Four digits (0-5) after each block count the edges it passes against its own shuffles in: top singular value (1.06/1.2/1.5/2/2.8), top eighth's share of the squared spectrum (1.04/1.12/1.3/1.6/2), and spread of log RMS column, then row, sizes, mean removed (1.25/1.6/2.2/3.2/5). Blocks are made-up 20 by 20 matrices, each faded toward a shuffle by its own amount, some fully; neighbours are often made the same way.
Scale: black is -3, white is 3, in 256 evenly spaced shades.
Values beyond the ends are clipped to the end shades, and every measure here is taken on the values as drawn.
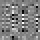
4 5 3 3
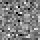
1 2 0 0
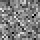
0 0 0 0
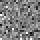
0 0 0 0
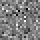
0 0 0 0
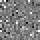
0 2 0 0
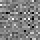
3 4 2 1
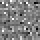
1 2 0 0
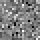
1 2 1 0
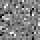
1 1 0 0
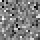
0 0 0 0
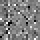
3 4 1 0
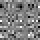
3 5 2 2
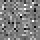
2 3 1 0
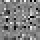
3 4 2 2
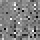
3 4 1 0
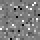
0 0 0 0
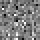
2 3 1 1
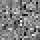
1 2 2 0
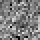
1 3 1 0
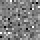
1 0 0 0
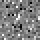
0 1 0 0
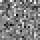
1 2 0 0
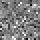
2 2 0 1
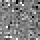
1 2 1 0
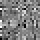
3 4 2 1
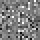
1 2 2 0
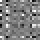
4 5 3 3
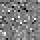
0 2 0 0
